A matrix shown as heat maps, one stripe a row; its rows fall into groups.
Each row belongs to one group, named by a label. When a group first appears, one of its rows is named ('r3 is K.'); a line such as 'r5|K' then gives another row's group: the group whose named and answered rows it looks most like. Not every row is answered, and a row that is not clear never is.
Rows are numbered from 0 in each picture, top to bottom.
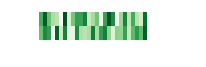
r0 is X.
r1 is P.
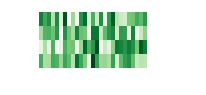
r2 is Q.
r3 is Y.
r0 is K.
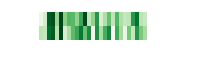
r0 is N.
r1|N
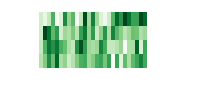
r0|Q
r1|K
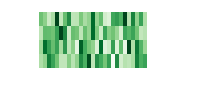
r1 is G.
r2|K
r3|N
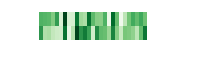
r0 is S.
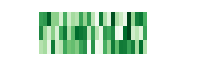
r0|K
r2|Q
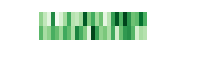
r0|Q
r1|Y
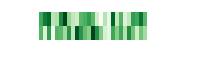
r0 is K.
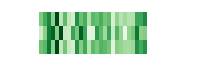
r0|P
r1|N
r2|P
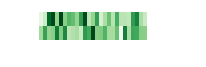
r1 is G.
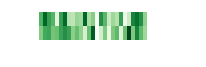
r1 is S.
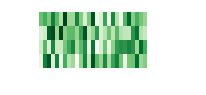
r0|S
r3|K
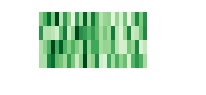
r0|P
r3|N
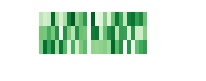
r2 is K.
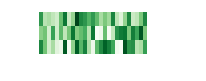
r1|Q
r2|X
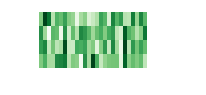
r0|K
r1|X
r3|G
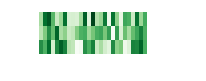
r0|K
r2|K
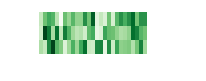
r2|N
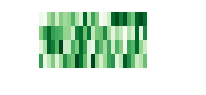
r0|Q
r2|N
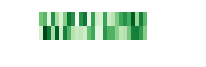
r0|Q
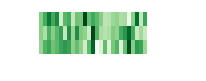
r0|P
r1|Y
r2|S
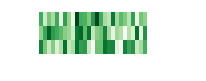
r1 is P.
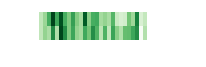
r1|G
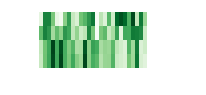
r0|Q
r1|S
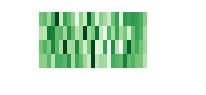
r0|S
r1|N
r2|S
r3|Y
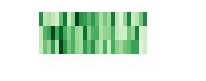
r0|X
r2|G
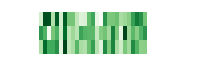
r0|S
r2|S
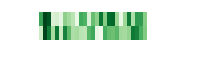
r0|K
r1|S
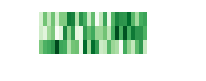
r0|Q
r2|G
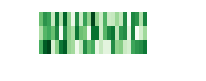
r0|P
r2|K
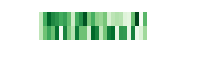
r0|P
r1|Y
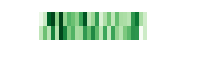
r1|G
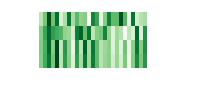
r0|Y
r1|P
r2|P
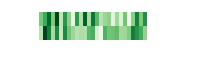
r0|P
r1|S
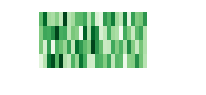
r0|X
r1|G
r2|Y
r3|N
